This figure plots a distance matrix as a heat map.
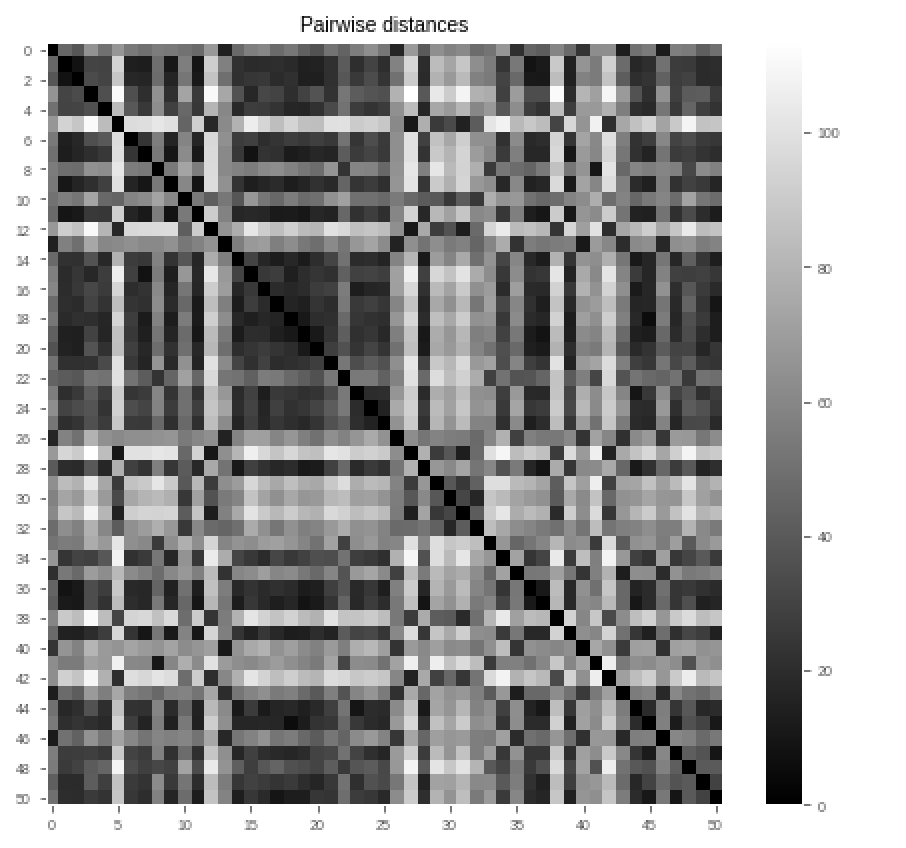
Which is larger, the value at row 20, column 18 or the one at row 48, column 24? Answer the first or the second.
the second
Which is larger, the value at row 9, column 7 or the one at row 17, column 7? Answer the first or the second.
the second
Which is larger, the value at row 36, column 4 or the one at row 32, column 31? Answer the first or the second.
the second
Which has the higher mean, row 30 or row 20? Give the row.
30
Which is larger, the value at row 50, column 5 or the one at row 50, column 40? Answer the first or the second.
the first
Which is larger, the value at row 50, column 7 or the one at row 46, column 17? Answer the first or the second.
the second
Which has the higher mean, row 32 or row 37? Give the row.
32
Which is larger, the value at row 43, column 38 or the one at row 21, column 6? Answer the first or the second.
the first
